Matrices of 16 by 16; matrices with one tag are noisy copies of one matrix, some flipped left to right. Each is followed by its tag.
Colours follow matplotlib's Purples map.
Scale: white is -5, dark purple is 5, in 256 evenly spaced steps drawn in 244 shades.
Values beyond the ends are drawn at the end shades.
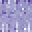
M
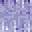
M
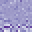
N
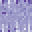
M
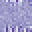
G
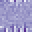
G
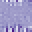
G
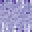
M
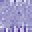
G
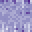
M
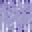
M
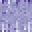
M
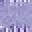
G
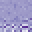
N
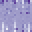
M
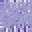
G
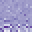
N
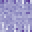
M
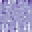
M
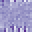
G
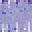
M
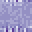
G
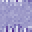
G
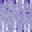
M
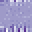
G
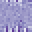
G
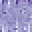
M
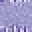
G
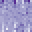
M
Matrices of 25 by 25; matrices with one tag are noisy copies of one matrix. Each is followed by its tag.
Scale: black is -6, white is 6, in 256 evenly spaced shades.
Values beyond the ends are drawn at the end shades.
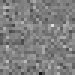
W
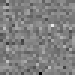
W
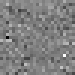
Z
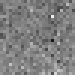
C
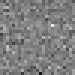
W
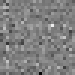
W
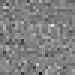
W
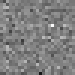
W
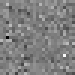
Z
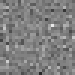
W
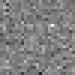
W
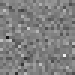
Z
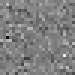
Z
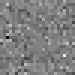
Z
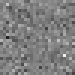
Z
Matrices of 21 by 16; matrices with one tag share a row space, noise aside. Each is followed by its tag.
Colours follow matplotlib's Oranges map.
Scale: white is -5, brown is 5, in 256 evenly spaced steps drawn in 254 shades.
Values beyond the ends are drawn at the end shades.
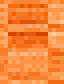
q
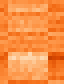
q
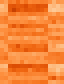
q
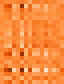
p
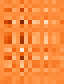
p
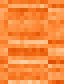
q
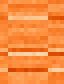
q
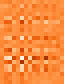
p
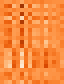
p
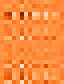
p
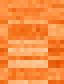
q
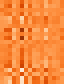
p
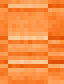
q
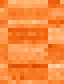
q
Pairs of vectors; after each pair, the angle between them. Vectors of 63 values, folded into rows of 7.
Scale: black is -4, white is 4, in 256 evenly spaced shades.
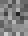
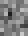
partly opposed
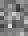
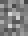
partly aligned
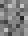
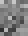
partly aligned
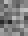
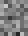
partly opposed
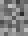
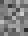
nearly opposite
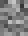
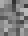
partly opposed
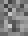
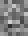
partly opposed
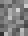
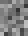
nearly opposite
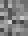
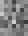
orthogonal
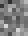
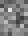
partly aligned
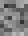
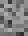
partly opposed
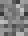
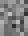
partly aligned
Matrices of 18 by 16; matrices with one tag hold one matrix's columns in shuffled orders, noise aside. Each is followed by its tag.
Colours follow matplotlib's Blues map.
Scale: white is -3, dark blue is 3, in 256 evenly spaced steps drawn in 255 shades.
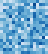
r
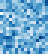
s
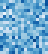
s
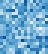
s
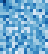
s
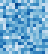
r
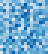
r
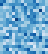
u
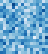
r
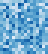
r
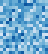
u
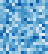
u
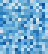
r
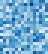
u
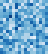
r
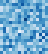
u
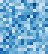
r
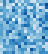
r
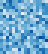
s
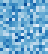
u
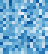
s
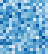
r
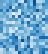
s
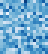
s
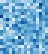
r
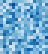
r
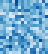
s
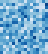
r
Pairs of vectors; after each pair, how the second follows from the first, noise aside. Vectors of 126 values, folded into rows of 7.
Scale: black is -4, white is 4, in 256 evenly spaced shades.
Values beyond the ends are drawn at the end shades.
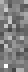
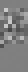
partly zeroed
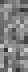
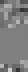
partly zeroed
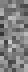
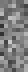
copied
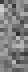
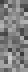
wrapped around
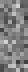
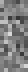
wrapped around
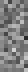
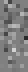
partly zeroed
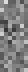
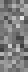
wrapped around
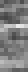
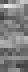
wrapped around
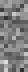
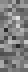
wrapped around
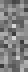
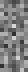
copied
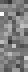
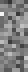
copied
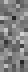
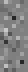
partly zeroed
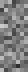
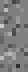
partly zeroed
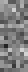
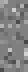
partly zeroed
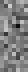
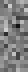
copied
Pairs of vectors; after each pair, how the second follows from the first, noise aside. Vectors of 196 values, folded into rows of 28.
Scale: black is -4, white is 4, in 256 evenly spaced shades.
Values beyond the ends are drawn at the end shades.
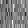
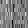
negated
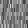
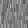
shrunk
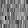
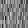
sign-scrambled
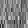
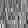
negated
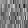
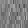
shrunk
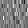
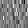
copied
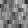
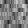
copied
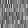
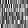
scaled up
